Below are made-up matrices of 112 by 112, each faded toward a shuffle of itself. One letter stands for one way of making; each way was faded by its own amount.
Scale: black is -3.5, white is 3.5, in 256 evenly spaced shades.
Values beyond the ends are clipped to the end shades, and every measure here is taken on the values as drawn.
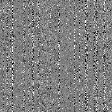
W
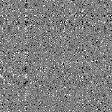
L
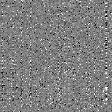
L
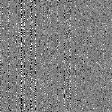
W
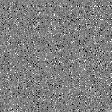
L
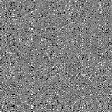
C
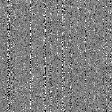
W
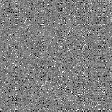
L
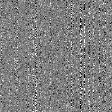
W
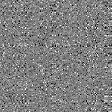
C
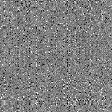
L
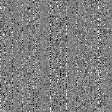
W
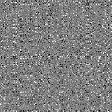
C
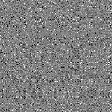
C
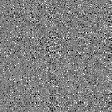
C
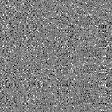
C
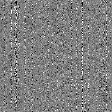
W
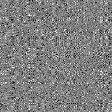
C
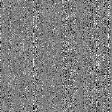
W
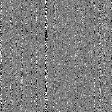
W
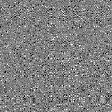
C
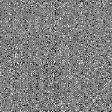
C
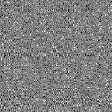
C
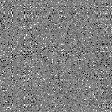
L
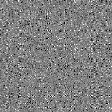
C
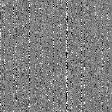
W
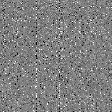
L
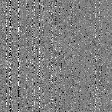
W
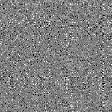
L
